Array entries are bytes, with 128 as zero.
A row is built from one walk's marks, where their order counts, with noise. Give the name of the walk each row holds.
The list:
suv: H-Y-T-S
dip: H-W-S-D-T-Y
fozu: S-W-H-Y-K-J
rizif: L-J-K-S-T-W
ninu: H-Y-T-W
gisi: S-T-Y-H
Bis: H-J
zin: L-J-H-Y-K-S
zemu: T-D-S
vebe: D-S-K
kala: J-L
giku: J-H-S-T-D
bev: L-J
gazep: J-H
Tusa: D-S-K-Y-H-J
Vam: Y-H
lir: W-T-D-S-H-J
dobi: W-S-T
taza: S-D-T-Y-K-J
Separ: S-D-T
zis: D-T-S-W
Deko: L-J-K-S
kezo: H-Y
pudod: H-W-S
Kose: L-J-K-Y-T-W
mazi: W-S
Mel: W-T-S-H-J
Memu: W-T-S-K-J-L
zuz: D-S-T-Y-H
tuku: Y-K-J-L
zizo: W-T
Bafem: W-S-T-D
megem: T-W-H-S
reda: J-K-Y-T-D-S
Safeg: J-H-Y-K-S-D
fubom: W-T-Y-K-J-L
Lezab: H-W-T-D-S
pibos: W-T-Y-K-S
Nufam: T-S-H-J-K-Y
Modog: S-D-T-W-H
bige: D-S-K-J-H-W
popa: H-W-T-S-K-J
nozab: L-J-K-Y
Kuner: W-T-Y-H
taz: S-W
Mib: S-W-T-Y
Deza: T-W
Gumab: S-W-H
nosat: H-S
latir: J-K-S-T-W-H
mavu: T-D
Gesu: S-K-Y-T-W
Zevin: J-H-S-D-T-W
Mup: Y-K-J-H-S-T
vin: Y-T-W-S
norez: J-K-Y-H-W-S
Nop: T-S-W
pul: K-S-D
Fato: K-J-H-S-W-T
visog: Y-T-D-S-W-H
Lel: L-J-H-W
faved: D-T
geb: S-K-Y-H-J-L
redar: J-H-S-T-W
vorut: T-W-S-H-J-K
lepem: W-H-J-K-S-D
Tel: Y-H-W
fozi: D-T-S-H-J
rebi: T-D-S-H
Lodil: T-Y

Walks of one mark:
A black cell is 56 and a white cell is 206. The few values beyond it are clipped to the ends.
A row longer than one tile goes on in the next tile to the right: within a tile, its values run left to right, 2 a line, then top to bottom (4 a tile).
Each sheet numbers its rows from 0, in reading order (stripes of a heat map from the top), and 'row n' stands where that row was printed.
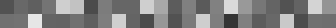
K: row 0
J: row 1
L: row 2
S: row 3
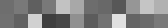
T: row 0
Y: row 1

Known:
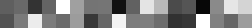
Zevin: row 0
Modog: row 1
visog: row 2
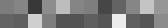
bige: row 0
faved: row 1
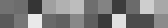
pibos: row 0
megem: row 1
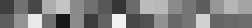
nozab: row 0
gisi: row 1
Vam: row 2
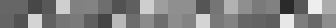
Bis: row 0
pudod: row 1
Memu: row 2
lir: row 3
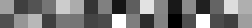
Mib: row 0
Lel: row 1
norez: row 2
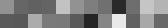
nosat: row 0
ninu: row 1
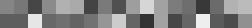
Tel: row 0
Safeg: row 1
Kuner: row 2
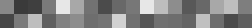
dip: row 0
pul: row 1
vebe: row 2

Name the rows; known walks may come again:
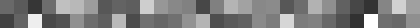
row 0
gisi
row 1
taz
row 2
fozu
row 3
Memu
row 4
zis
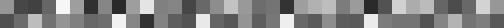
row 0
Lezab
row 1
Deko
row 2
faved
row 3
pibos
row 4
Mel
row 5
dobi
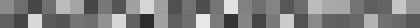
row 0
Nop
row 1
Safeg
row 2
bev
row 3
kezo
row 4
mazi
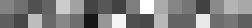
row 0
pudod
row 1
reda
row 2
Tel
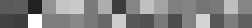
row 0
vin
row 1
vorut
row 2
tuku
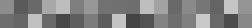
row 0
vebe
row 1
Deza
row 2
gazep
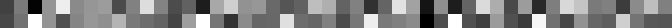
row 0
rizif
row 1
lepem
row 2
Kose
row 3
zizo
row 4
redar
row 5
norez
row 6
rebi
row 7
bige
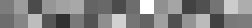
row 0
Nufam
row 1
giku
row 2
Mib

